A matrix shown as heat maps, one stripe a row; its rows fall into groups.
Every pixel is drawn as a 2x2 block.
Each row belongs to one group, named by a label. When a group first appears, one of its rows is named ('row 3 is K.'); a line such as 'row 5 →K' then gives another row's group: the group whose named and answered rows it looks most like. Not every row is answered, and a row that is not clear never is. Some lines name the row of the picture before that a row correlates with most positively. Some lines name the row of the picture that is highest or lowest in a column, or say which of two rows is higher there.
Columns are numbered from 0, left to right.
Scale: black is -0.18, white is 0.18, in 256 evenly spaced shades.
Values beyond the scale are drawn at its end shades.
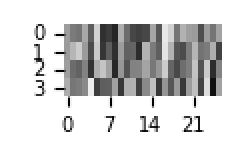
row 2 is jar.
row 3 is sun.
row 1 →jar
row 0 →jar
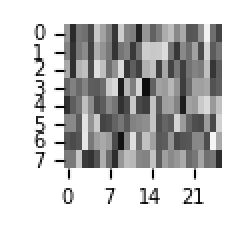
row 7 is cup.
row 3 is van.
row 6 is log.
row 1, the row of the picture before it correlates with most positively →2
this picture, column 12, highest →3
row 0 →jar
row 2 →jar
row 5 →sun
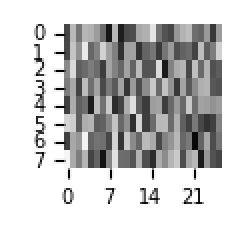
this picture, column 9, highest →3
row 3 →jar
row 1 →log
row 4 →log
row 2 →van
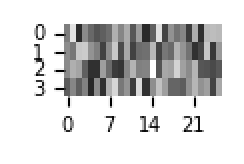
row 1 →sun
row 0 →van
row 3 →van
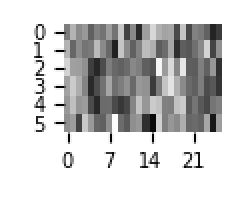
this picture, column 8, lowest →1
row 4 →cup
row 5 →van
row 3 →cup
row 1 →jar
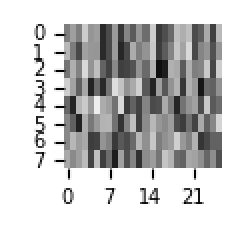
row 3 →van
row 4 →jar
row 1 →sun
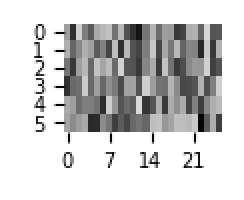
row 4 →van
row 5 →cup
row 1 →sun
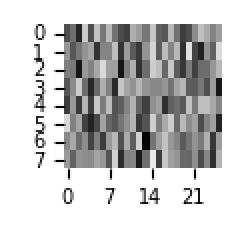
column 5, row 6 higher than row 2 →No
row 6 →van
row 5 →cup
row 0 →log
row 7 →sun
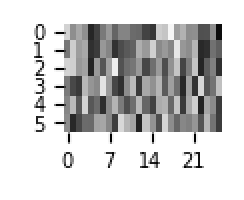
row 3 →log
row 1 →cup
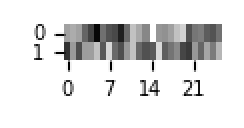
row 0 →cup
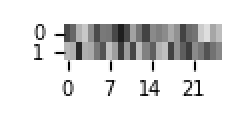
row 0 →log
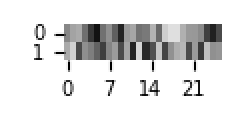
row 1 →van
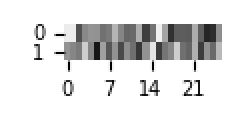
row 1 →sun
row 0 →van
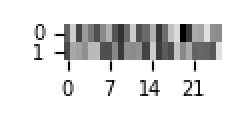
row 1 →sun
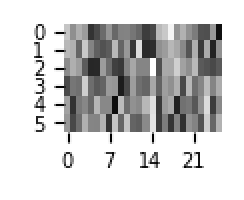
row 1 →van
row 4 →jar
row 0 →cup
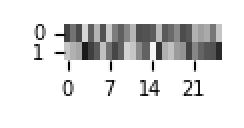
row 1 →cup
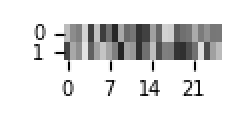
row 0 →jar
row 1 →log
